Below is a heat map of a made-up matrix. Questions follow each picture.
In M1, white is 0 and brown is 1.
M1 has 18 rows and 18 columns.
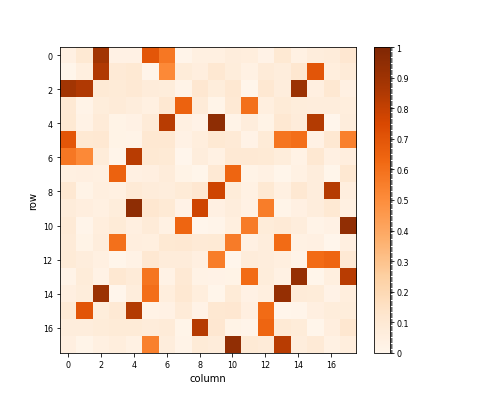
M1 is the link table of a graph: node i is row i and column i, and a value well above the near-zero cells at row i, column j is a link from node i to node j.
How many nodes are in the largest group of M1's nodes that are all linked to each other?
3
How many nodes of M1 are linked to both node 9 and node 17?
0
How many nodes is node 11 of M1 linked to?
3
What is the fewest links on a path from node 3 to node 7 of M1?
1
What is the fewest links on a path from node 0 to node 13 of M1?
2
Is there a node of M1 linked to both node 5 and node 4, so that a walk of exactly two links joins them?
no
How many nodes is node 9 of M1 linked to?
3
